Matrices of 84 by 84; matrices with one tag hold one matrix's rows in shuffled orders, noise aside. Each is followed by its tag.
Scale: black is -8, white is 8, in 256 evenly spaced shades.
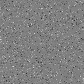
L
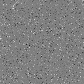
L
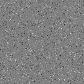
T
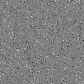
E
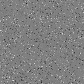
L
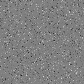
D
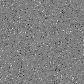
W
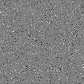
L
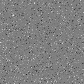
L
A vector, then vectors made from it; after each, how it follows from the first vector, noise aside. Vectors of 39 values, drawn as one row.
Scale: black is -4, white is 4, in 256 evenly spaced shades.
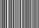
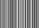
reversed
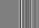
partly zeroed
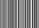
reversed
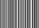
reversed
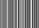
reversed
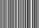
reversed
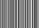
reversed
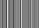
partly zeroed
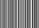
reversed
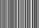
reversed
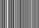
partly zeroed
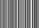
reversed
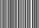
reversed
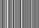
partly zeroed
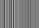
partly zeroed
